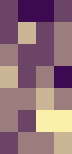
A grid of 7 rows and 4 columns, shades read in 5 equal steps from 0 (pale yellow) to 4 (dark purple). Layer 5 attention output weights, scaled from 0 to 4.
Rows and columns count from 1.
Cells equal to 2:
10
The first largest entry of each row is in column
2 1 2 4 1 2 1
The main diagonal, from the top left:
3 1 3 4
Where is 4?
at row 1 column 2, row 1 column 3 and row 4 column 4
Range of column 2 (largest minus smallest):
3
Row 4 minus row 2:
-2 2 -1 2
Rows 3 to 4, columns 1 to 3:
2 3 3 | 1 3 2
